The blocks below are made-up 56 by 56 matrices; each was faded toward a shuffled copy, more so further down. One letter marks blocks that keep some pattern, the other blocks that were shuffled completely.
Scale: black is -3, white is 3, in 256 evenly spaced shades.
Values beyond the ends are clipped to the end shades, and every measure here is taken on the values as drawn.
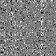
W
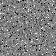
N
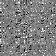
W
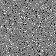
N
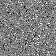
N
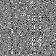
W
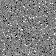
N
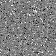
N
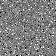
N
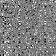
W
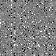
W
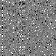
W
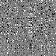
W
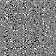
W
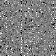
W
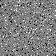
N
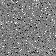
N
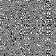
W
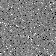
N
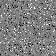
N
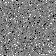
N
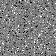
N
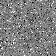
N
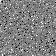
N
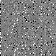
W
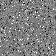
N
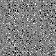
W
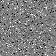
N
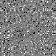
W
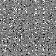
W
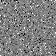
N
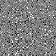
W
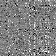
W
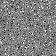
N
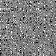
W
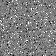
N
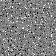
N
